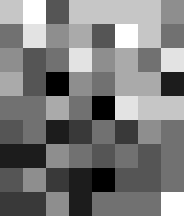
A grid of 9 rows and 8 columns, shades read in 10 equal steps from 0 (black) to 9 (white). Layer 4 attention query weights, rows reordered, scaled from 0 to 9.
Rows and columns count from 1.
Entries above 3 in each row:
7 7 7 5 7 4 4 2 5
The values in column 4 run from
1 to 8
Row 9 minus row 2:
-2 -6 0 -5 1 -5 -3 5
